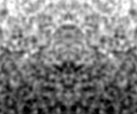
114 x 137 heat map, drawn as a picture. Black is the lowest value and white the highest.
Average level on the scale: 50%. Lone odd cells: none. Odd rows or columns: none. Grain: blotchy. Mirror symmetry: left to right. Slope: up to the top.
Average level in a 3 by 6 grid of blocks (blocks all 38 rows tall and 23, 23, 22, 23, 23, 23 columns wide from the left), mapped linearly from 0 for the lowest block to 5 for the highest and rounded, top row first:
5 5 4 4 5 5 | 2 3 2 2 3 2 | 0 0 0 0 0 0
